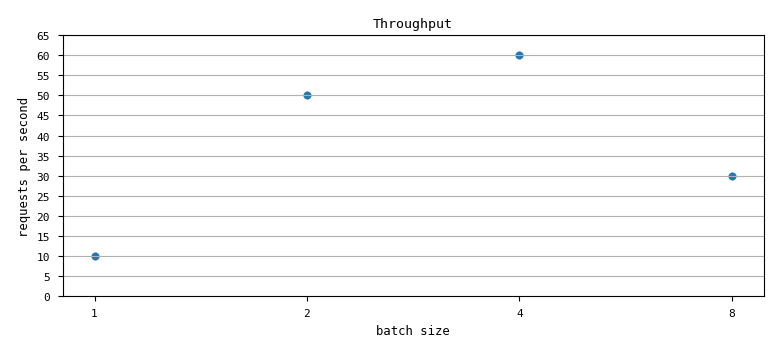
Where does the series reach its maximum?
4
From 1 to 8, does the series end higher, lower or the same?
higher
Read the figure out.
Title: Throughput
x-axis: batch size, ticks 1 2 4 8
y-axis: requests per second, ticks 0 5 10 15 20 25 30 35 40 45 50 55 60 65
Values:
10 50 60 30
